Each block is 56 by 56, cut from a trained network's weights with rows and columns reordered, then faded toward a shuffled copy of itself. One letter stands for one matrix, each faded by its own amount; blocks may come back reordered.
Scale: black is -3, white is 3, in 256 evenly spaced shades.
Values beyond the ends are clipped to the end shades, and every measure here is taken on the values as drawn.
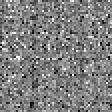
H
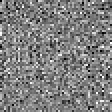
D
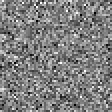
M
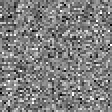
D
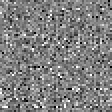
H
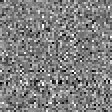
D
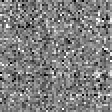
H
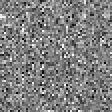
D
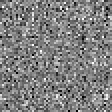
D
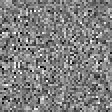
M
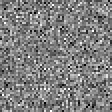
M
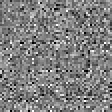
D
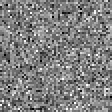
M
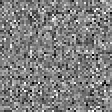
D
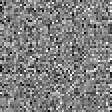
D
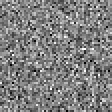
M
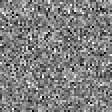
M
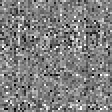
H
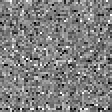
H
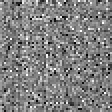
H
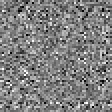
D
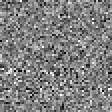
M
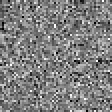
M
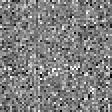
H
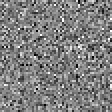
D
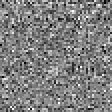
D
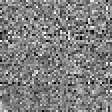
D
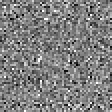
D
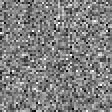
M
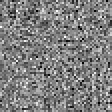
M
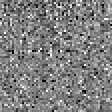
H
